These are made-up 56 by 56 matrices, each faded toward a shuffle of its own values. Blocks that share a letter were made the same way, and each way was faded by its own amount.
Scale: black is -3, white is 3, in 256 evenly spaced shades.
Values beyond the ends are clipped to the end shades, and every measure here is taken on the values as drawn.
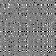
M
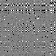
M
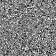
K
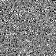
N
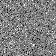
K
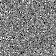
K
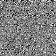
N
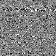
N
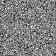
K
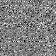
N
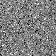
K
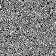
K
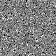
K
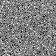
K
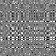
M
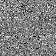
N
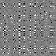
M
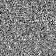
N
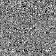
N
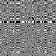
M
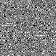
N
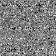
N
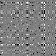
M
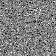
K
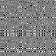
M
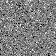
K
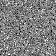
K
